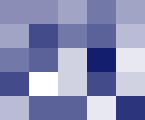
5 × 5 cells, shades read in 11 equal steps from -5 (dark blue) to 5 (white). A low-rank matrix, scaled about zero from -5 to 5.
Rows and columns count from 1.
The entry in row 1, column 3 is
1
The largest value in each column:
2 5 3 4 4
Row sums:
1 -3 -1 5 -2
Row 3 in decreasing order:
4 3 -1 -2 -5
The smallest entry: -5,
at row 3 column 4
